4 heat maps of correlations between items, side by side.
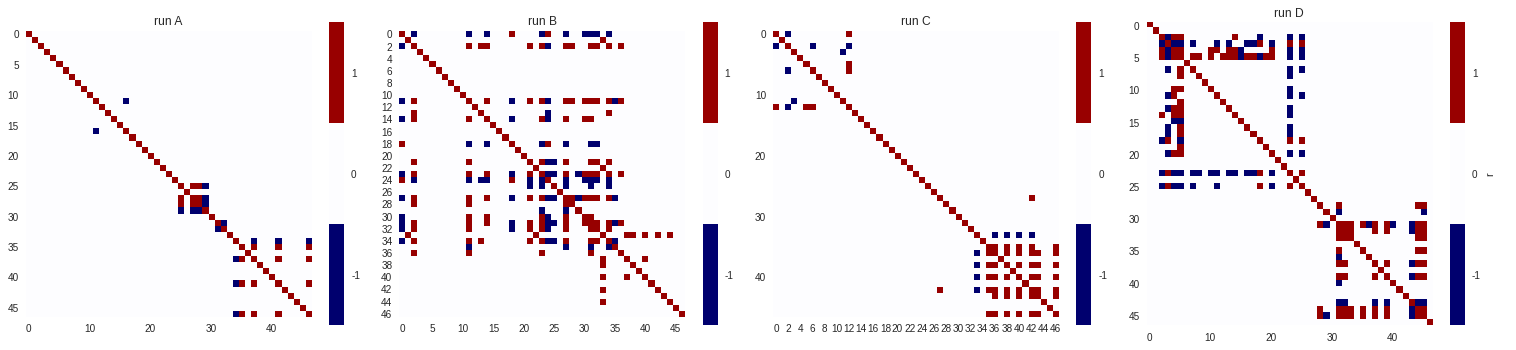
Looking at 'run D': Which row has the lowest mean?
23
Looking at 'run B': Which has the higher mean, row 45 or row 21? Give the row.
21
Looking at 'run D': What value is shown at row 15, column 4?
-1
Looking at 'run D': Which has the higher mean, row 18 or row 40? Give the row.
18
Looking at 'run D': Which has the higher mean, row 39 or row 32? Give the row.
32
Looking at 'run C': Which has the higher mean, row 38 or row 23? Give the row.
38
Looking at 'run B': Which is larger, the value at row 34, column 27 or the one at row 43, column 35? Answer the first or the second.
the first
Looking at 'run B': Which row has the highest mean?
2
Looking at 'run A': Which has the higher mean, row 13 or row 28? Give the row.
28
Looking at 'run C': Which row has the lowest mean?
33
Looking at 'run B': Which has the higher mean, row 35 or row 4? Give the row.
4
